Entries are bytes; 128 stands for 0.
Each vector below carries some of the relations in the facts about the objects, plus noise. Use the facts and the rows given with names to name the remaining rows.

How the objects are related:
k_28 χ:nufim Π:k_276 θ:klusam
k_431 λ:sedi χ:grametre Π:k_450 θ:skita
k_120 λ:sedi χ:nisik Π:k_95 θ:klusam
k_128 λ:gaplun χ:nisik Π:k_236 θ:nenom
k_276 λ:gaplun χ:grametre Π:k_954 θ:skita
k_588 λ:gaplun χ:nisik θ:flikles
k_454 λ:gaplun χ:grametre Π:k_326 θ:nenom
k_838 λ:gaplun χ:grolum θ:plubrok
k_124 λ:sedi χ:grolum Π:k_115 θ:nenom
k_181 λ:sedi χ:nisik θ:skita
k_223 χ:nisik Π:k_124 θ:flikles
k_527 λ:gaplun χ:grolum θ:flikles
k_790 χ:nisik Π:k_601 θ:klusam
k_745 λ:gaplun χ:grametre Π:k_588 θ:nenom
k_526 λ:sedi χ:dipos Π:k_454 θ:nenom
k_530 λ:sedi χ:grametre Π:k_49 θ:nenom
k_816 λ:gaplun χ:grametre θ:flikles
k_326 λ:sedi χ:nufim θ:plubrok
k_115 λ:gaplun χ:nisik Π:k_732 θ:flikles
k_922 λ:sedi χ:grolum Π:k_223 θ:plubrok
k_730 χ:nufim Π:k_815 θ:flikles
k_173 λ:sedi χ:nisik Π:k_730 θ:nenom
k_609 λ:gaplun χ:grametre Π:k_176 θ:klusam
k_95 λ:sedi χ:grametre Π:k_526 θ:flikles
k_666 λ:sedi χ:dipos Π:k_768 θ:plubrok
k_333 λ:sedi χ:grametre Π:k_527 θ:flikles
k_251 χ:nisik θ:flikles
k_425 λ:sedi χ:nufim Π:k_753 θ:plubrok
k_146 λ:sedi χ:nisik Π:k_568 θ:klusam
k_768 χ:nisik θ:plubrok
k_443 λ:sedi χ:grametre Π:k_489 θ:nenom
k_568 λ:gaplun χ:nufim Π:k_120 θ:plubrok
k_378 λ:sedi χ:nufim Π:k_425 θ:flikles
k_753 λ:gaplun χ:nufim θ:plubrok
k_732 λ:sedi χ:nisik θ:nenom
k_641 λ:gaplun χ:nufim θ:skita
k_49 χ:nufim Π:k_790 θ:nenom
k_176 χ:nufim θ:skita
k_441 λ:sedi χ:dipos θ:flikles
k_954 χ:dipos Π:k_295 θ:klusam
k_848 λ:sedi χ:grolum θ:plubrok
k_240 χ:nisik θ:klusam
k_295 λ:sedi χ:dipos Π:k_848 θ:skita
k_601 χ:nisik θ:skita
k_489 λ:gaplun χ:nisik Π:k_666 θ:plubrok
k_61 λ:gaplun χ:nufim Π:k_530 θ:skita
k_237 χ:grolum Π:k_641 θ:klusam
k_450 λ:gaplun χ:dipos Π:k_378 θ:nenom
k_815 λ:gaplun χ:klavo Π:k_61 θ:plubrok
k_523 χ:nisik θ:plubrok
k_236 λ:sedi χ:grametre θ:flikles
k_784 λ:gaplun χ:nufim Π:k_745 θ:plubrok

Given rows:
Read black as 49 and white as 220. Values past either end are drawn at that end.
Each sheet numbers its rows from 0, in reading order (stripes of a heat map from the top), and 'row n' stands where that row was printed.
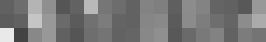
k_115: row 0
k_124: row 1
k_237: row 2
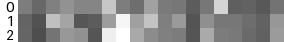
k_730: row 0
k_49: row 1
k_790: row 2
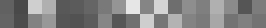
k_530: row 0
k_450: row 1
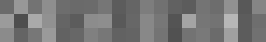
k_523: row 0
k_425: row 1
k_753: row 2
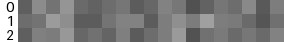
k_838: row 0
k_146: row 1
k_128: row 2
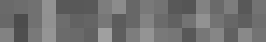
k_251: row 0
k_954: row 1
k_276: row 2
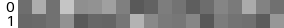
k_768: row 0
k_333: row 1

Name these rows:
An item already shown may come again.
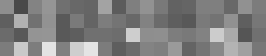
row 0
k_276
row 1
k_326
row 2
k_61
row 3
k_666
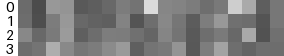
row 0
k_61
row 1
k_954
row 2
k_753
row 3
k_173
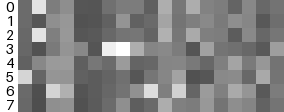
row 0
k_568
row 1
k_378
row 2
k_568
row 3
k_790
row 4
k_454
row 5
k_641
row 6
k_530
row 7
k_378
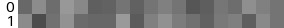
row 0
k_922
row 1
k_276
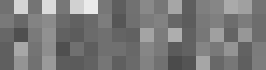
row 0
k_666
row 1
k_181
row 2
k_431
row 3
k_326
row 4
k_848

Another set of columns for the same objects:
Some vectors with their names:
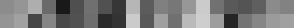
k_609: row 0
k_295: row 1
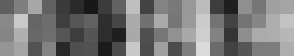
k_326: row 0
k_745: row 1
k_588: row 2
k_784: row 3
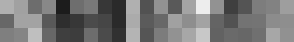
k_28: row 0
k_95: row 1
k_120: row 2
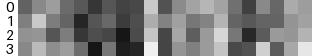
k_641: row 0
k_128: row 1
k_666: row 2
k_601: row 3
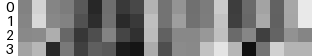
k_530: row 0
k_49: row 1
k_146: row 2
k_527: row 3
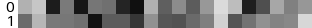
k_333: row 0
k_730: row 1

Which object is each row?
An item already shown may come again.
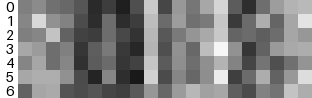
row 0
k_753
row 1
k_49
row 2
k_120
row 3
k_954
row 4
k_431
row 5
k_790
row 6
k_732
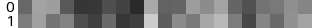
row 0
k_95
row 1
k_181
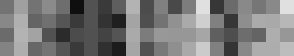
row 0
k_815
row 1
k_588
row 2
k_124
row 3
k_588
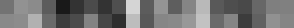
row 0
k_922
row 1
k_146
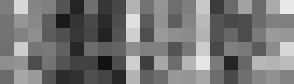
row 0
k_530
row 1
k_922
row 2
k_568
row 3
k_173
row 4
k_848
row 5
k_223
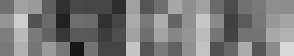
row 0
k_115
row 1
k_443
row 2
k_450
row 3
k_61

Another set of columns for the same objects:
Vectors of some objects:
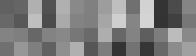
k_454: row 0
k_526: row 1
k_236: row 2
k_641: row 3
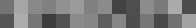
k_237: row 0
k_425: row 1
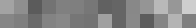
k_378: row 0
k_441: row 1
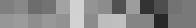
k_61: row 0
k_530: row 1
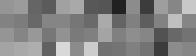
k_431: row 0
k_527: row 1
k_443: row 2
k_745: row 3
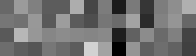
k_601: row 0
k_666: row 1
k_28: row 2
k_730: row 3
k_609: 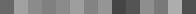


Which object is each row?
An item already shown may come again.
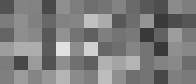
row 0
k_326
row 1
k_173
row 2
k_768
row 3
k_745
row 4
k_95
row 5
k_732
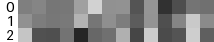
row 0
k_61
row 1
k_588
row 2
k_223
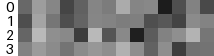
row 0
k_568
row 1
k_753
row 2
k_790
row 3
k_128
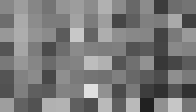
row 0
k_128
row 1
k_146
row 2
k_49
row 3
k_753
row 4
k_173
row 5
k_326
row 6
k_815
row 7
k_115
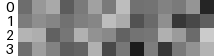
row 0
k_120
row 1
k_173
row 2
k_450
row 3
k_601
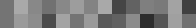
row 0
k_146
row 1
k_784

